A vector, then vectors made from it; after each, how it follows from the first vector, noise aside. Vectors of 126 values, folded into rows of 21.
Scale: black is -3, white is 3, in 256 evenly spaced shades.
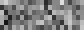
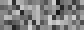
wrapped around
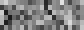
copied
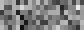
wrapped around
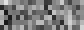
copied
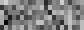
copied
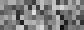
wrapped around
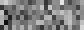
copied
